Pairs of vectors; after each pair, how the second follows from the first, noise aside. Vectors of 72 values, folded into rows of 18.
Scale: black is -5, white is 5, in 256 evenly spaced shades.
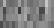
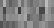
copied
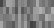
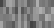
copied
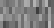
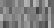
copied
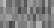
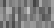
wrapped around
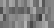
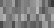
wrapped around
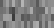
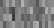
copied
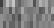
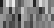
scaled up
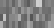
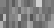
copied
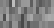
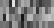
scaled up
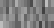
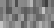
sign-scrambled
